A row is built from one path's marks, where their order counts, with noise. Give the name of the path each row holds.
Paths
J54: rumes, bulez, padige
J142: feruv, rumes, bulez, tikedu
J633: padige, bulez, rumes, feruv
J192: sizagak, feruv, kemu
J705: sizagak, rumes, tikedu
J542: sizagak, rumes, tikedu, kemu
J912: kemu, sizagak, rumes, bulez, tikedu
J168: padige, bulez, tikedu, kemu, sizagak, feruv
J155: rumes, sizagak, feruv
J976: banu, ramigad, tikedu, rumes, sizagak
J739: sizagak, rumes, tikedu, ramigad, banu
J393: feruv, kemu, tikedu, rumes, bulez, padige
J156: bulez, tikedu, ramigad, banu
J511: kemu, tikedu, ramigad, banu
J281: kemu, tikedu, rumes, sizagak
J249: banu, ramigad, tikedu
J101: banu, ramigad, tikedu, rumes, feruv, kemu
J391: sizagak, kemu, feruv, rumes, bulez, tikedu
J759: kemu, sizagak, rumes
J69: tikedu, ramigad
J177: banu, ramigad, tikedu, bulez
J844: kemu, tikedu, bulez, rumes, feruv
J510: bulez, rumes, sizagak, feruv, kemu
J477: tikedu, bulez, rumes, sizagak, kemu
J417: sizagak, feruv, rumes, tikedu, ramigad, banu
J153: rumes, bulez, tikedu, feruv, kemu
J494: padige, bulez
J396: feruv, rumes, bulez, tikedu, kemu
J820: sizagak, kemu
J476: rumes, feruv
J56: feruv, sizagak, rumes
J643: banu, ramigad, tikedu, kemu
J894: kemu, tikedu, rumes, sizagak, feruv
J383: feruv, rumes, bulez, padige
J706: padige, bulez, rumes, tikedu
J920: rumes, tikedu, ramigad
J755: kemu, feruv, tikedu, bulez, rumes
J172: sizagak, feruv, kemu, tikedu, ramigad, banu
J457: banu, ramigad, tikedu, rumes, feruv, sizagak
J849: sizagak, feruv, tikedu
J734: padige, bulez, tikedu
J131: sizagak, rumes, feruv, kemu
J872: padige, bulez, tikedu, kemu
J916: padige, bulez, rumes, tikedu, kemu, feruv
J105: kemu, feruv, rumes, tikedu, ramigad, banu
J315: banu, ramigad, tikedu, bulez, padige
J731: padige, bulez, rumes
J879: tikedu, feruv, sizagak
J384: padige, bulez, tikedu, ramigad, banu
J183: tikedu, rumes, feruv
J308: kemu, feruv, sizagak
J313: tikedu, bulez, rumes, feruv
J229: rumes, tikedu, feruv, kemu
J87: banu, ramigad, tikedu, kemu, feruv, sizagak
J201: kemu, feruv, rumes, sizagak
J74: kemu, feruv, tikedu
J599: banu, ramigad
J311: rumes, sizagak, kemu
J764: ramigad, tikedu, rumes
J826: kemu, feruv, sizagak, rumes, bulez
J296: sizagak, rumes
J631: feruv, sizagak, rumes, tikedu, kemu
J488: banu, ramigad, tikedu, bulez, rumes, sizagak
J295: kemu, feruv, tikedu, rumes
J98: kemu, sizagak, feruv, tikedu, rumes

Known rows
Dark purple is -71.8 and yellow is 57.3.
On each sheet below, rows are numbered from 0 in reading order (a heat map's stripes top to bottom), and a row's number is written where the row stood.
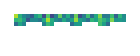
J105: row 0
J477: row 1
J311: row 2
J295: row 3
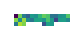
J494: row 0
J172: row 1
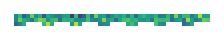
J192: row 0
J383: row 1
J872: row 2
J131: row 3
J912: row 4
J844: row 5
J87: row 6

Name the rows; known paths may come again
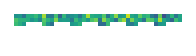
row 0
J391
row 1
J295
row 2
J168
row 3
J308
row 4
J457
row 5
J311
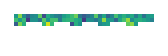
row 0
J384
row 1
J383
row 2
J511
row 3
J510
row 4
J706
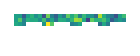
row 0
J631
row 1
J315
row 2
J296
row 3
J105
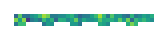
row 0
J177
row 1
J249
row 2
J101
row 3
J705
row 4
J734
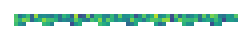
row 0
J313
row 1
J755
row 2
J820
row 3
J142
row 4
J192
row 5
J476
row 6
J844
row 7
J172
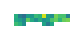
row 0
J916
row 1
J849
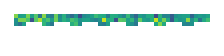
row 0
J155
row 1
J98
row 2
J396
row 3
J201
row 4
J229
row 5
J731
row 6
J131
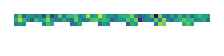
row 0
J759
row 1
J477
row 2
J87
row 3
J417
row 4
J156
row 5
J494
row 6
J912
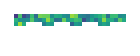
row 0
J872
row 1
J976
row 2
J739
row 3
J281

